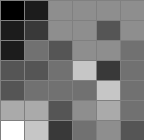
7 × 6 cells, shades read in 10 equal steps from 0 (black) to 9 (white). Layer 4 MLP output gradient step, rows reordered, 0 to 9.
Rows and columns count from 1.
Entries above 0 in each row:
5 6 6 6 6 6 6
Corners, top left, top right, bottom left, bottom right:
0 5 9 3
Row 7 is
9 7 2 4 5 3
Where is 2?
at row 2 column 2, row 4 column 5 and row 7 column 3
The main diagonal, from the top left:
0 2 3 7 7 4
